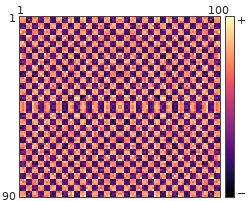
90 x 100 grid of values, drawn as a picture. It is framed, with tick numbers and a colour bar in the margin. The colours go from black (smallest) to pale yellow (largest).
Mirror symmetry: left to right and top to bottom. Slope: none. Histogram: two levels. Grain: checkered.
